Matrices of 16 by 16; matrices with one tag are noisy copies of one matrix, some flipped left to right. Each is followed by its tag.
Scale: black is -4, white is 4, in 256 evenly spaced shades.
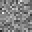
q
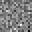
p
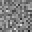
p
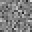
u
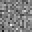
p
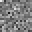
u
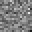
q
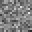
q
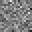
q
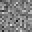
p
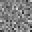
u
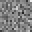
u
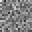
u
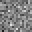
p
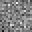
p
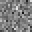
u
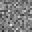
p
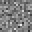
p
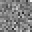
u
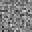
p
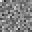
u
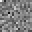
u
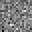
p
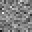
q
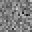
u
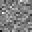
q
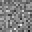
p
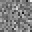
u
